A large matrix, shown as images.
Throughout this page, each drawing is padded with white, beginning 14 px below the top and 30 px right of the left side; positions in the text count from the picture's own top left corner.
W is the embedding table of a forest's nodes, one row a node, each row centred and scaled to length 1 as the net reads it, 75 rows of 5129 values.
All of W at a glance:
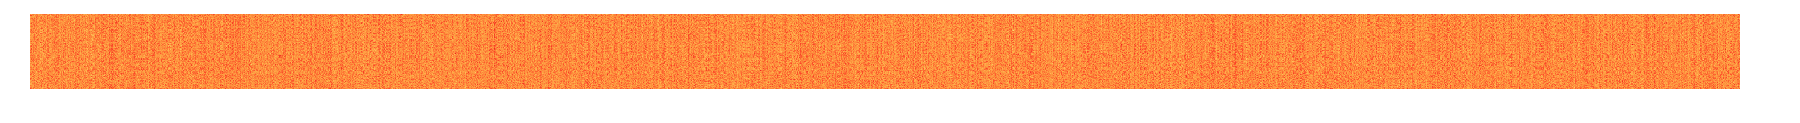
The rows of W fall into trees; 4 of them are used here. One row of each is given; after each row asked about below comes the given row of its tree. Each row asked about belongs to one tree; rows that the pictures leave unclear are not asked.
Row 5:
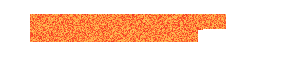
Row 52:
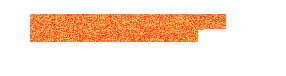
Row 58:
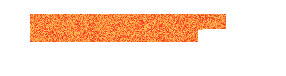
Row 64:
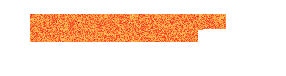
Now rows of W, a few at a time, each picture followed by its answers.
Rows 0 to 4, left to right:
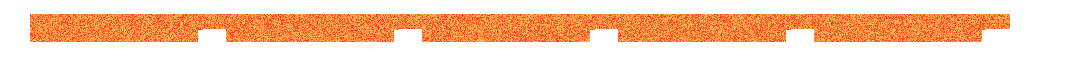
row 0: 5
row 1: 64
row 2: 52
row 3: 5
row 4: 58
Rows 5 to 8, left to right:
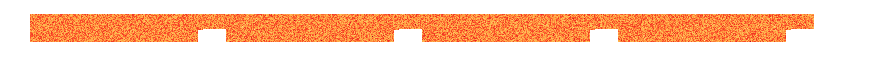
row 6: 5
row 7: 5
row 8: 64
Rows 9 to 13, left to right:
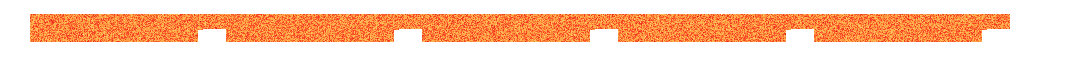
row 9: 64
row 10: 5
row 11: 5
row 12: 58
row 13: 52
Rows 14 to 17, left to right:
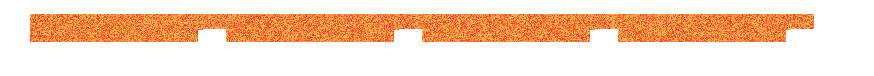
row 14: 5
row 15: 64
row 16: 64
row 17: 58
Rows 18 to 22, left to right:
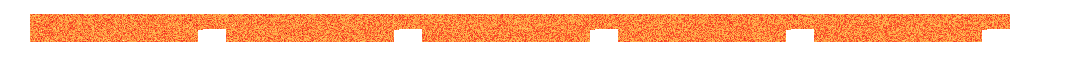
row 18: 64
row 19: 5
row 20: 52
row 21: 58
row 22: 5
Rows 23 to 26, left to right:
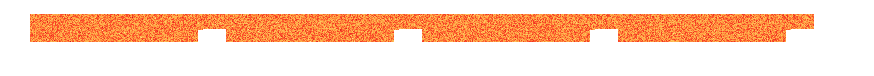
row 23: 5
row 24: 52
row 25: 58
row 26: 58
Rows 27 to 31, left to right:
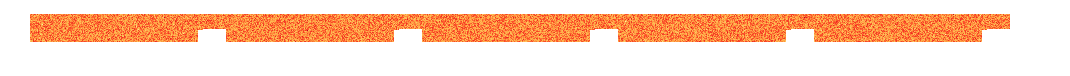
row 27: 64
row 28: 5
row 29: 64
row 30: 52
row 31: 64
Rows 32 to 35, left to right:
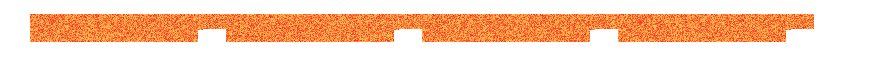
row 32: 64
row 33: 5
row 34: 64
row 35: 64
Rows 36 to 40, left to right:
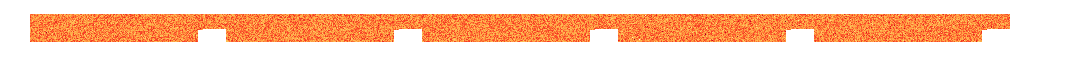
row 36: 58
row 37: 64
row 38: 64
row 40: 52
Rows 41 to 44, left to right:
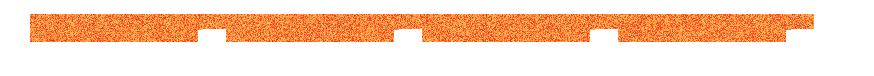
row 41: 58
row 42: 58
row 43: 58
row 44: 64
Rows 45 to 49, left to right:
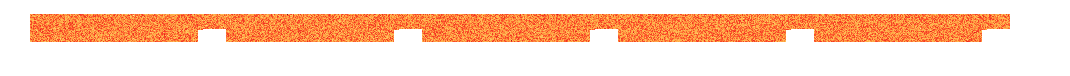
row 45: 64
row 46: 5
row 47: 64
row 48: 52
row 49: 58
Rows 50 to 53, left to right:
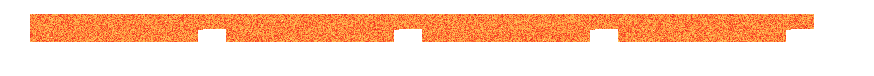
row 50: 5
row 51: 5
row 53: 64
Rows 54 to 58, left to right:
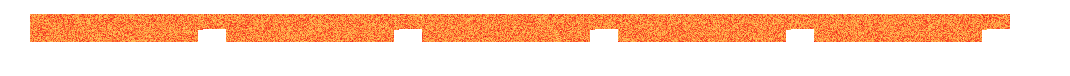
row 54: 64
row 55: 64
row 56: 5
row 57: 58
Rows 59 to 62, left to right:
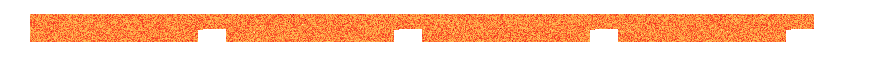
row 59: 58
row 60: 64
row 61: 52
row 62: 5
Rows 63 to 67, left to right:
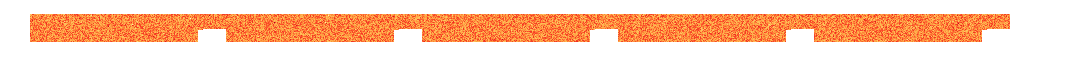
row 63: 52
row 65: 58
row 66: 5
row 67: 5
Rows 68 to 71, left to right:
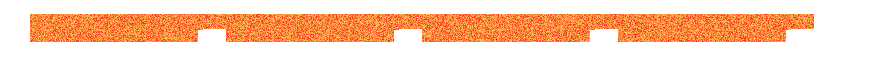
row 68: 58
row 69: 5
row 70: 52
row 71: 58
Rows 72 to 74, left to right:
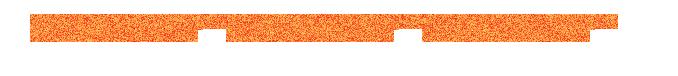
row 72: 52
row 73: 58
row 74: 64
